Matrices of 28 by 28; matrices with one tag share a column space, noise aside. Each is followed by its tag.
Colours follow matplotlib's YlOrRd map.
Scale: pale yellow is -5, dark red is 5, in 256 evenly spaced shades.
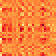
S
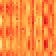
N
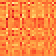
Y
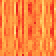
N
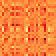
S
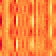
N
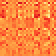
Y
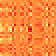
S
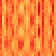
N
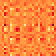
S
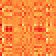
S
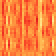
N
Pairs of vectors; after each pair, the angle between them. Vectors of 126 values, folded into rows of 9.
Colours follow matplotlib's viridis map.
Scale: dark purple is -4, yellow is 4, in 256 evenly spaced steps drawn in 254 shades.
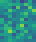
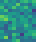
partly opposed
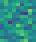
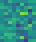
nearly opposite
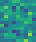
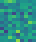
orthogonal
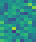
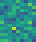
nearly parallel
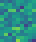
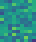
partly aligned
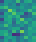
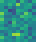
nearly opposite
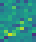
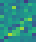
nearly parallel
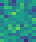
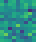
orthogonal
